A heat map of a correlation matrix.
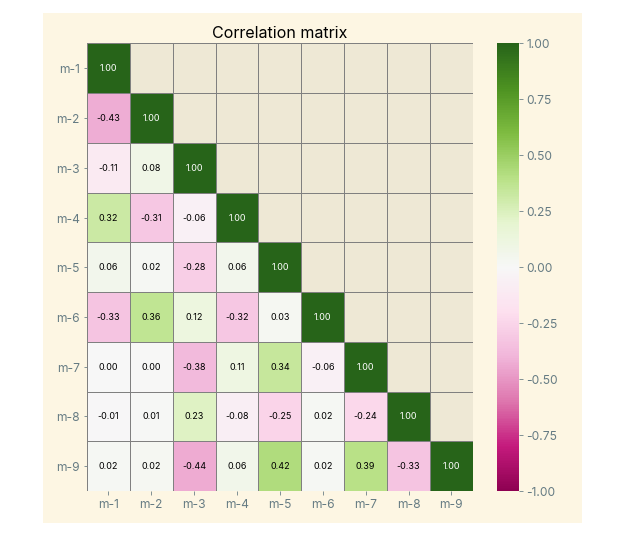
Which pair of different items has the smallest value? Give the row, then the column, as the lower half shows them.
m-9, m-3
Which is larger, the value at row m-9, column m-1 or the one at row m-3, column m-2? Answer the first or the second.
the second
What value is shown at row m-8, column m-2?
0.01
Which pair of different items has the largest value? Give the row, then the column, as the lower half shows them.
m-9, m-5
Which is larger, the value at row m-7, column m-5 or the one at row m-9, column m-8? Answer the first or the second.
the first
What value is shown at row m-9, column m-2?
0.02
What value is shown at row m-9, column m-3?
-0.44
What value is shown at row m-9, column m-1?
0.02
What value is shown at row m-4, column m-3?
-0.06
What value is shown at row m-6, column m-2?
0.36
